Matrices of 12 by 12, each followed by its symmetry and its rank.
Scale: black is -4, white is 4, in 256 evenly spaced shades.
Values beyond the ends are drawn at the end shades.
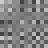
symmetric, rank two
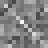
symmetric, full rank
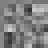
antisymmetric, rank two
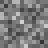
symmetric, full rank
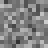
neither, full rank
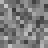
neither, full rank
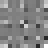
symmetric, rank two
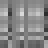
neither, rank one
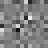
antisymmetric, rank two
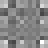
symmetric, rank two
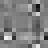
antisymmetric, rank two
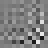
antisymmetric, rank two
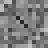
symmetric, full rank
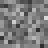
neither, full rank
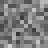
neither, full rank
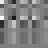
neither, rank one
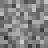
neither, full rank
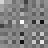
symmetric, rank two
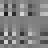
neither, rank one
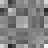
symmetric, rank two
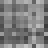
antisymmetric, rank two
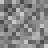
symmetric, full rank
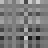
neither, rank one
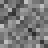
symmetric, full rank
